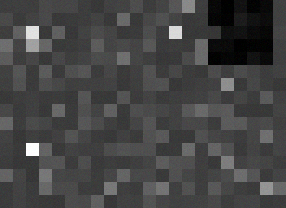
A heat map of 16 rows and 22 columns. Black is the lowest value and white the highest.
Mirror symmetry: none. Ninth with the lowest average: top right. Odd patch: lower, in the top right.
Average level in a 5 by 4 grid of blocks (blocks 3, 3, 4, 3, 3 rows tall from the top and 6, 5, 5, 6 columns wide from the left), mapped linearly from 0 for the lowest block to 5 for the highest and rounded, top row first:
5 4 5 0
5 4 4 1
4 4 4 4
5 4 4 4
4 4 4 5
